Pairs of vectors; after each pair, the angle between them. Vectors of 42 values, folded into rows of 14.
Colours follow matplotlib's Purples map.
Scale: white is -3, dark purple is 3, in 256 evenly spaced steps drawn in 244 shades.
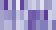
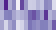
nearly parallel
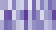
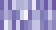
partly opposed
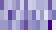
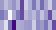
partly opposed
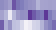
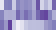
partly aligned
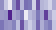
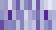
nearly parallel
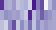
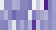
nearly opposite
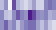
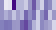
partly aligned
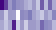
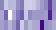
orthogonal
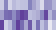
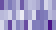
partly opposed
